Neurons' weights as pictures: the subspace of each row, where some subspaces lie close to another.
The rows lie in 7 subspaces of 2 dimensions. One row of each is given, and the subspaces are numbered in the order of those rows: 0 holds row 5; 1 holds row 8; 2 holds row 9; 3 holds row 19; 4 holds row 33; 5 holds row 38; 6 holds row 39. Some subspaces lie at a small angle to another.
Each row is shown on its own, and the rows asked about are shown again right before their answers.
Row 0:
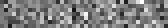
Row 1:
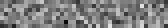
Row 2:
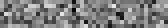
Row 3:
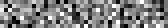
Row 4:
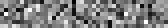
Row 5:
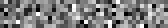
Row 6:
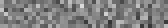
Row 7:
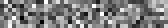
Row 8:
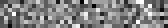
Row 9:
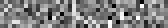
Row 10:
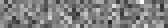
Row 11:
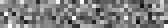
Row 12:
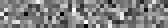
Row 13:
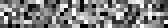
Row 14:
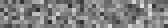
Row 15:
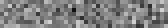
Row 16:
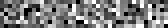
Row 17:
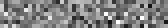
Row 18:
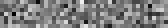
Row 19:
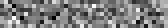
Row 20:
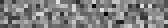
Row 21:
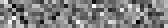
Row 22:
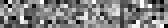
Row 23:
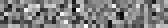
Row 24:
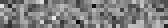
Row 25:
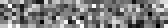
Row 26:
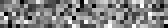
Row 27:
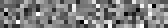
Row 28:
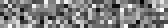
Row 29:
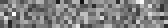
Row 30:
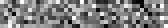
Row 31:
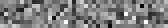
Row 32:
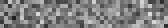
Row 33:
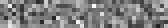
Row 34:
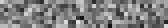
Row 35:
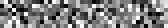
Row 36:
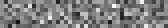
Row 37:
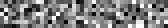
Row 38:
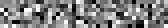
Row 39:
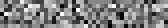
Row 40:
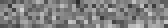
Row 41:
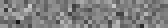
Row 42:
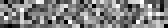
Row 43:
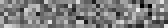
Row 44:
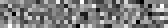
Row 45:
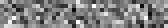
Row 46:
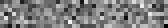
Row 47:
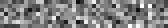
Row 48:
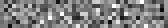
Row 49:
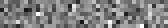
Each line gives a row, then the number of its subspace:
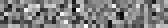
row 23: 6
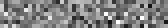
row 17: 3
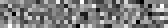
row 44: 1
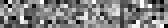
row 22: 0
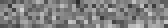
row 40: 4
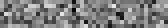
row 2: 6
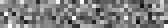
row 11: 6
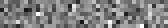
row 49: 0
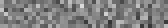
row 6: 3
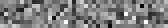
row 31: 2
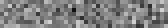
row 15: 0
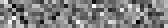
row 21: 3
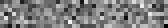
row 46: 6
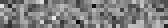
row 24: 4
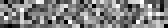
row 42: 2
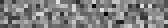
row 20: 3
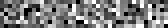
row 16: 0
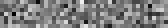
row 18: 1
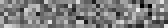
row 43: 0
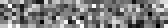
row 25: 4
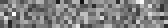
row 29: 1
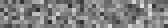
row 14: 5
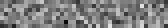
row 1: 4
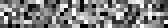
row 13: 1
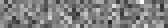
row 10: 2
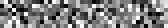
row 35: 3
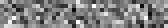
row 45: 3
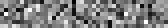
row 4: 2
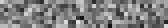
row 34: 4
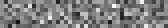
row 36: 2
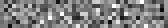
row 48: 2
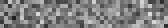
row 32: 0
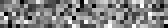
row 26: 6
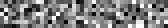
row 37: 5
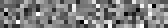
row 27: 0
